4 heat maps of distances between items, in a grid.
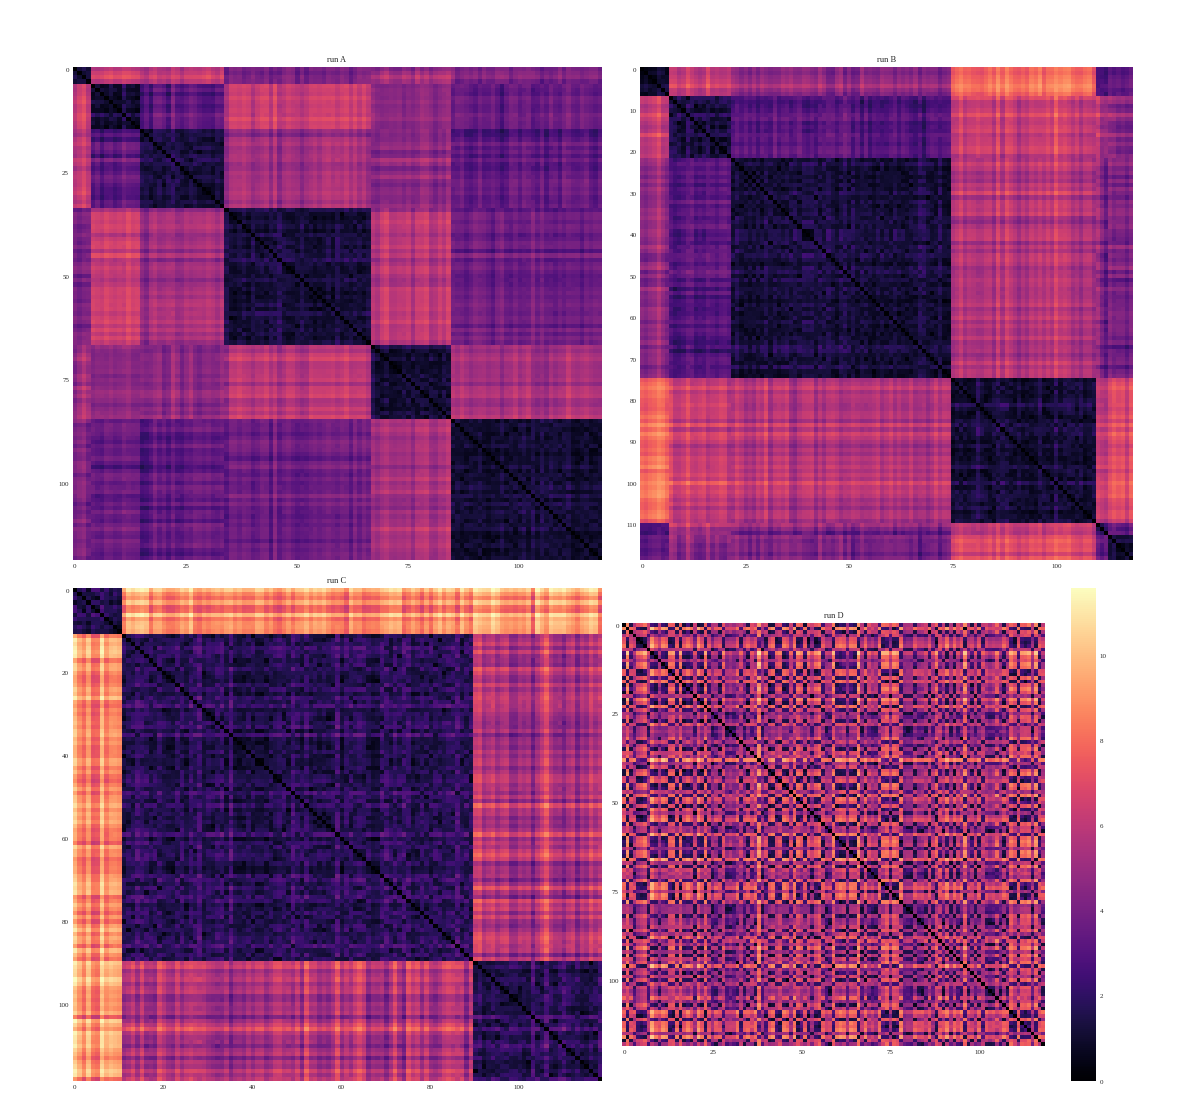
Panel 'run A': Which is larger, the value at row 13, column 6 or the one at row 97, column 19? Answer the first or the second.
the second
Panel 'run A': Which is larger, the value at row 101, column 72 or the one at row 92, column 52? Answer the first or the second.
the first
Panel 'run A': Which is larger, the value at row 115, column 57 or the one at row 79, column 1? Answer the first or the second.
the second
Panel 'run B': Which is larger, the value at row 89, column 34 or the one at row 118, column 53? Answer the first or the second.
the first
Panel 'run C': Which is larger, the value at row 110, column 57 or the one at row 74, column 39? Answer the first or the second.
the first
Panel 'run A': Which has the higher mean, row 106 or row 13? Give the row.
13
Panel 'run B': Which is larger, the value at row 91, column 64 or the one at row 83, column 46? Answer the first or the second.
the second
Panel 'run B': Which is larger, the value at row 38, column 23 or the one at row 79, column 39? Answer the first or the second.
the second
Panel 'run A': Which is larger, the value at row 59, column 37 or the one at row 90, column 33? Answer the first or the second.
the second
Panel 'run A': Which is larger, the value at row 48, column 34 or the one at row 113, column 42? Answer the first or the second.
the second
